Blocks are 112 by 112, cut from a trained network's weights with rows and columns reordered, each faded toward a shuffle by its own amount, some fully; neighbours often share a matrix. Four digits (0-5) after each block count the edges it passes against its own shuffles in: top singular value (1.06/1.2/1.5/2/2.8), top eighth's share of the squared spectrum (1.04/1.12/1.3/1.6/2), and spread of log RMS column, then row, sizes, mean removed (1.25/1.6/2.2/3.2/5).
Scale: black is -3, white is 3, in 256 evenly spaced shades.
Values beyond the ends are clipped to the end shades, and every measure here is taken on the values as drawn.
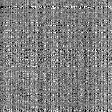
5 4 2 4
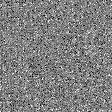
0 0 0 0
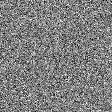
0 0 0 0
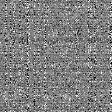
3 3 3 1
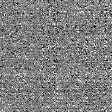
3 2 3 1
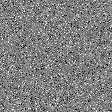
0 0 0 0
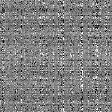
4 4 4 1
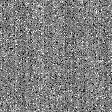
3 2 0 1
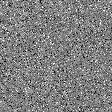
0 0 0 0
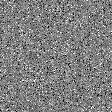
0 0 0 0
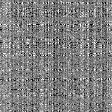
5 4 2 4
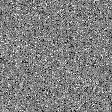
1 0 0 0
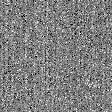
2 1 0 0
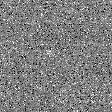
1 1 1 0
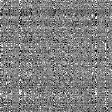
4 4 4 1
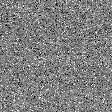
1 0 1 0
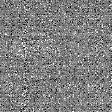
2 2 3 0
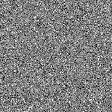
2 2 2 0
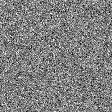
1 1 0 0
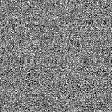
3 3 2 1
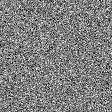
1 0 0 0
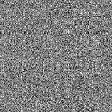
4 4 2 2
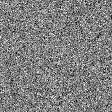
2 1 0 0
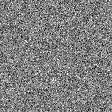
2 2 0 0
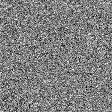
0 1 0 0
